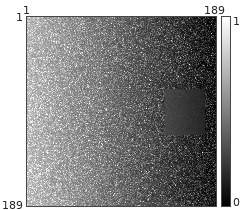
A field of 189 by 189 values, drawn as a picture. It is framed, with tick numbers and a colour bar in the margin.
The middle right is the calmest part. No regular stripes run through it. In the middle right lies a patch that is calmer than the rest. There is an overall slope up to the left.
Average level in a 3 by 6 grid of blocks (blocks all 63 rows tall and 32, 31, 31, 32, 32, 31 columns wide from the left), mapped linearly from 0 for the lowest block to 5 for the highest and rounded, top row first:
543210 / 543210 / 543210
